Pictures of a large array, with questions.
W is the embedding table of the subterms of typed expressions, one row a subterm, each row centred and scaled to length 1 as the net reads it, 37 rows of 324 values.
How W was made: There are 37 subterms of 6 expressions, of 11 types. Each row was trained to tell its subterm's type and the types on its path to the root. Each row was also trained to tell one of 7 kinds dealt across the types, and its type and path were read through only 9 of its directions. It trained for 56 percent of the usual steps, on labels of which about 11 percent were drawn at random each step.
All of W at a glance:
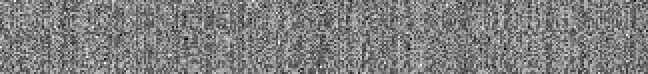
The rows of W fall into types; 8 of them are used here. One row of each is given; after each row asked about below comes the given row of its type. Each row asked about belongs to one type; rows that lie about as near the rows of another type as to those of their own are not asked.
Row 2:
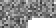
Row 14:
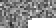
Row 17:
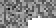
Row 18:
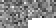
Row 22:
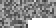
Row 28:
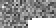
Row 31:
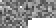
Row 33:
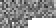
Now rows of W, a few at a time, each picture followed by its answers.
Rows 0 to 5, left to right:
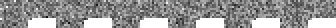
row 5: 31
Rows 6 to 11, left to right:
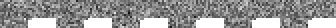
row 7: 22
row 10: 22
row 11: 22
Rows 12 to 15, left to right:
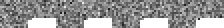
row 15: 28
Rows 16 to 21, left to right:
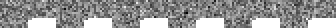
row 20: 18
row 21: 31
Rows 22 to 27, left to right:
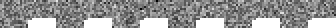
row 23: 31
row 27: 31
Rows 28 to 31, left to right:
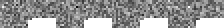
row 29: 28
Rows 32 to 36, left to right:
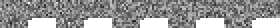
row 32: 33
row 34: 22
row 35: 28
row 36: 18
